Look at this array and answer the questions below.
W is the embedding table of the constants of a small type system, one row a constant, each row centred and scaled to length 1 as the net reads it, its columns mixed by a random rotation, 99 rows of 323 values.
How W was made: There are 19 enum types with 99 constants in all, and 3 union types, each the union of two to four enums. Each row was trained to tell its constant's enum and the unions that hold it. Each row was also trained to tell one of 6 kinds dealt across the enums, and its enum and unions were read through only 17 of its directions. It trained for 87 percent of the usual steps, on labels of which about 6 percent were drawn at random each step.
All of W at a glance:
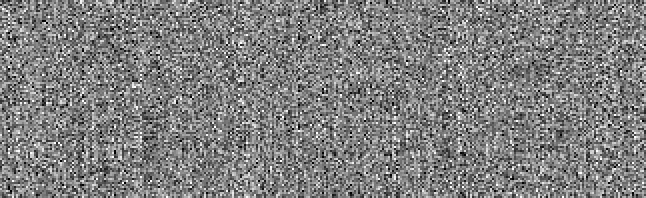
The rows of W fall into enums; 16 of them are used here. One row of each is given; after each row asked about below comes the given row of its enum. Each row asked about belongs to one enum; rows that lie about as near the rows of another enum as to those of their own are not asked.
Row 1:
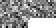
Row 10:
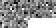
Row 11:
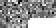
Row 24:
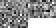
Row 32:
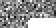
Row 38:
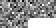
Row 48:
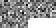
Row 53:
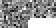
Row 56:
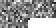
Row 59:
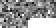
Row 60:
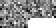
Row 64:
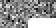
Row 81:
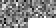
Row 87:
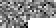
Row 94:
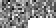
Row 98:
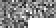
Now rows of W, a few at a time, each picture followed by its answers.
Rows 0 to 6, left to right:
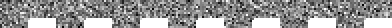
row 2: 38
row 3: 48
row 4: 59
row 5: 98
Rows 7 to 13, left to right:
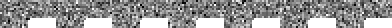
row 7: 59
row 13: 24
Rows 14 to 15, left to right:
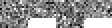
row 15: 53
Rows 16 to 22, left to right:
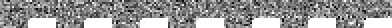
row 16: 38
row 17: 87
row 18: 81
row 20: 59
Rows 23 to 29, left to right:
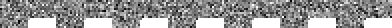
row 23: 38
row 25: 10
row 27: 38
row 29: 60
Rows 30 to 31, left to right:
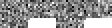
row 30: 24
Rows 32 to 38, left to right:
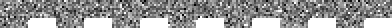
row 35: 10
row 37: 11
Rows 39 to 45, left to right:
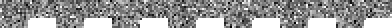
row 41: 1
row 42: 53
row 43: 1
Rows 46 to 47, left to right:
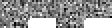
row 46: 32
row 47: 60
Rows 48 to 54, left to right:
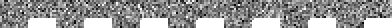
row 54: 24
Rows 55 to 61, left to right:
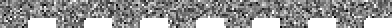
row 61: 87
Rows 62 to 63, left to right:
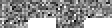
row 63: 32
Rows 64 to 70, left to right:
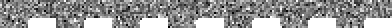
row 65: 56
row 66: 53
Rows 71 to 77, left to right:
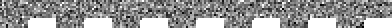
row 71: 87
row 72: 32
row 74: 59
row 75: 56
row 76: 56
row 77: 87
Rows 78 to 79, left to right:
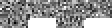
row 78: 59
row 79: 32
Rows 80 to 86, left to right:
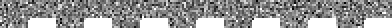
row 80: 87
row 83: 81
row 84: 56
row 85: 10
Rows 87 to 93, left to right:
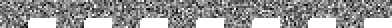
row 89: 38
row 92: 53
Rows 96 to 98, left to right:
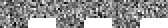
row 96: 53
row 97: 24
